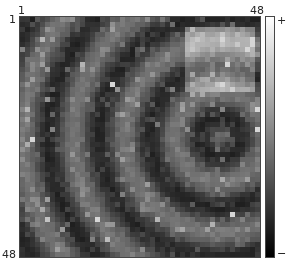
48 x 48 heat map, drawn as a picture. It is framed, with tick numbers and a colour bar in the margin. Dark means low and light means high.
In the top right lies a patch that is higher than the rest. No single row or column stands out from its neighbours. The ninth with the highest average is the top right. Concentric rings centre on the middle right.
